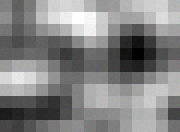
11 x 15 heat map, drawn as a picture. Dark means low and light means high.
Stripes: horizontal, repeating 2 times. Average level on the scale: 50%. Ninth with the highest average: top middle.
